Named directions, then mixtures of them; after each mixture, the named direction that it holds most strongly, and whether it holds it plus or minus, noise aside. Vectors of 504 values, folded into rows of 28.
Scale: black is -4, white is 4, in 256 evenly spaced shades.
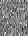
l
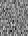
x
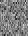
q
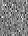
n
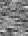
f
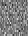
n, minus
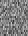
x, plus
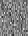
n, minus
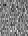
x, minus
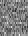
l, plus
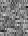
f, minus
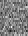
l, plus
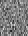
x, plus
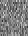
l, plus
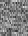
f, plus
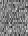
l, minus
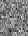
n, plus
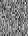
q, plus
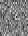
q, minus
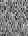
q, plus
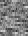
f, plus
